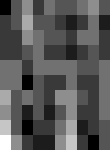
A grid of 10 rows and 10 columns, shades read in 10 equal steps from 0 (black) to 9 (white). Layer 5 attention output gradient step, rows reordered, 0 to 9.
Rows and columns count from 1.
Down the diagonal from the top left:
0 3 5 4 4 2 5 2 2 3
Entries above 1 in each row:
9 8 10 9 10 9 10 8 8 7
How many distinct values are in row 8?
5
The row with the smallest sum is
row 4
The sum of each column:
41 32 28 29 24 33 38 25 27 30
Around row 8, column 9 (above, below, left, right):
2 2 2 4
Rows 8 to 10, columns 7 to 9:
5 2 2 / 6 1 2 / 7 2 0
